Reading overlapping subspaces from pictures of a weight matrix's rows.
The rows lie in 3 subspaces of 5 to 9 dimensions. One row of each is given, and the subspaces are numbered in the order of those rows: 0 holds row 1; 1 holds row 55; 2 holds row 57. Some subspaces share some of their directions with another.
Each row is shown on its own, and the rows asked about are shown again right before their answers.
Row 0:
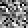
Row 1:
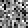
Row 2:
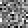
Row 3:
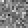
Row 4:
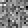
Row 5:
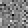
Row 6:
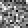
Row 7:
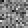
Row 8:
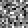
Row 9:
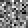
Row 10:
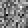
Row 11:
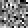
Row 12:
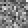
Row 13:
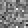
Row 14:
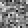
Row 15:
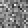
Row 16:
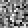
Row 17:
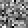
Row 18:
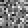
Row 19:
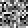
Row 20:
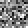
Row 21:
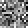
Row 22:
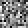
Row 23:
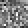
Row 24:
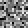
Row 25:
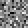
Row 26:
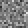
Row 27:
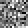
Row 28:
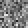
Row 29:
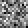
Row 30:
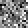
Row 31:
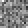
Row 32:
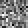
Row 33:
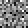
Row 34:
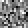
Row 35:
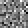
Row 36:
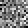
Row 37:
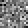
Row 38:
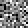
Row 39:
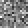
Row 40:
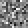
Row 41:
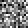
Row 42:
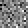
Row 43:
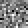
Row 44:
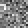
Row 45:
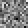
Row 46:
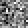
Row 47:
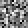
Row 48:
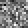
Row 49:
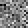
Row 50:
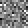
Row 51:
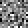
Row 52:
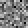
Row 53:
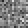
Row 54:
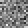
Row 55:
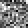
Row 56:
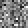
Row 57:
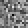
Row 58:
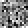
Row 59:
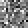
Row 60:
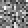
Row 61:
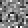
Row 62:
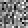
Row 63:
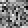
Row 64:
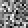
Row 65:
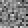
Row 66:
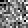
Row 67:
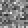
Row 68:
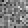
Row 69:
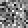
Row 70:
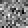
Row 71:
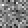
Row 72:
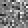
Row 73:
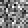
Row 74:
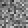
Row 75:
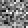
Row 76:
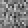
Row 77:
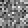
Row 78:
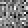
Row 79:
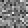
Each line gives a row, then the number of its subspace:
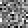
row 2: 1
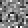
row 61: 1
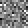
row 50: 1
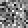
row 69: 2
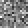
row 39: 1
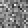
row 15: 2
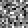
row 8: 0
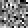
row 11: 0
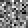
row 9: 1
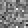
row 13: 0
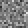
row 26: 0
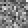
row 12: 1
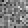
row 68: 1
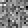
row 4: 1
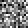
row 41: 0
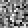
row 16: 0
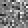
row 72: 0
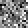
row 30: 2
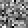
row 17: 0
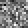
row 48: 1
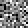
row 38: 1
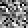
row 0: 2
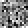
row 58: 1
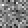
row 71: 0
